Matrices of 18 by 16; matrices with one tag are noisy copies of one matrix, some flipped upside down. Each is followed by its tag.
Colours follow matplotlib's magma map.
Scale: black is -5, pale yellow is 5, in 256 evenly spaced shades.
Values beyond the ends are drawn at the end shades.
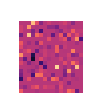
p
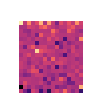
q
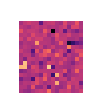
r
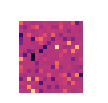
p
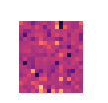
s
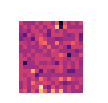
s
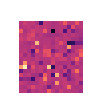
r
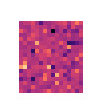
r
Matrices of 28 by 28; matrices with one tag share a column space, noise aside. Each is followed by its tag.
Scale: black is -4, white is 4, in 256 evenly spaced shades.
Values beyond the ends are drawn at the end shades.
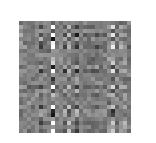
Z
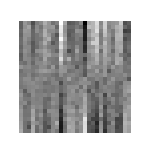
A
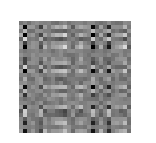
Z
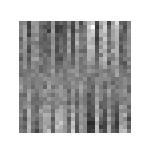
A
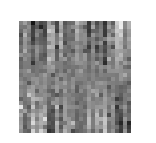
A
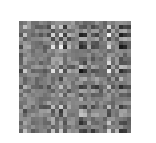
Z
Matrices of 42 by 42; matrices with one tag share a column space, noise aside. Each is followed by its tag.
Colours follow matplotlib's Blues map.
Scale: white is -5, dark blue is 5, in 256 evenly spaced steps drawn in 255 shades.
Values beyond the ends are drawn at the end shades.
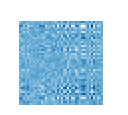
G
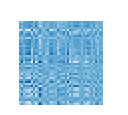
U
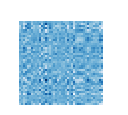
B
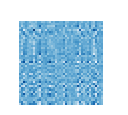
U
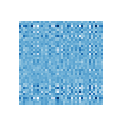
G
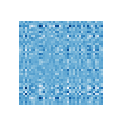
G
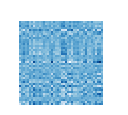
U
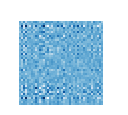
G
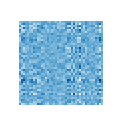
B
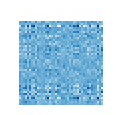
G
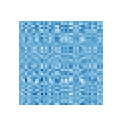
B
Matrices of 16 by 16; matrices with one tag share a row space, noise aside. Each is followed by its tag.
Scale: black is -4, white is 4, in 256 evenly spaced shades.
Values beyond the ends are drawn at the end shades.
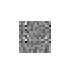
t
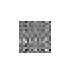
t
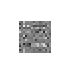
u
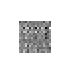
t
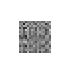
t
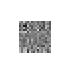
t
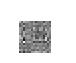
u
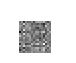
u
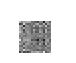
u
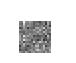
u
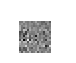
t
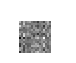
u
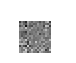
t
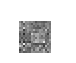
u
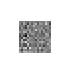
t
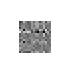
u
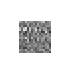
t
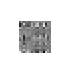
u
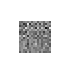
t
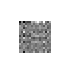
u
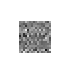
t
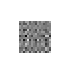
t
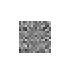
t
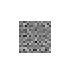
t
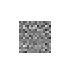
t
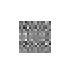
t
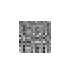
u
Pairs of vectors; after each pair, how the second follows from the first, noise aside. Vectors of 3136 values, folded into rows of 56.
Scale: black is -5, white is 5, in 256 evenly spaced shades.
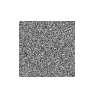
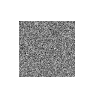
sign-scrambled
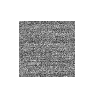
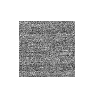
wrapped around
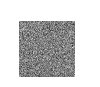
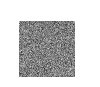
reversed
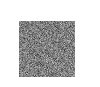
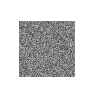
wrapped around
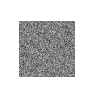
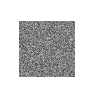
sign-scrambled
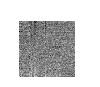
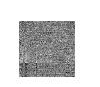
wrapped around
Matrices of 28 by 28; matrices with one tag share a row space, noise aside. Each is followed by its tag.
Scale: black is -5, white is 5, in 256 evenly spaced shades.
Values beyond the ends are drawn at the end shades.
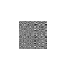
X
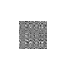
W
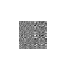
X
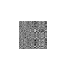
X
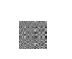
X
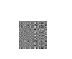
X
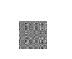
W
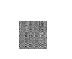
W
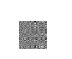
X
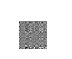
W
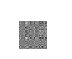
W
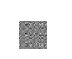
W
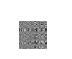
X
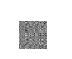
W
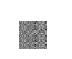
X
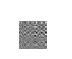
X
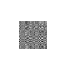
W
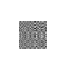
X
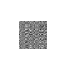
W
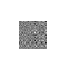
X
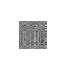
X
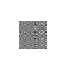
X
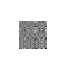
X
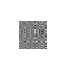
X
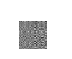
X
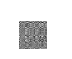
W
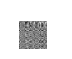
W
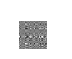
W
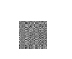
W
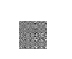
X
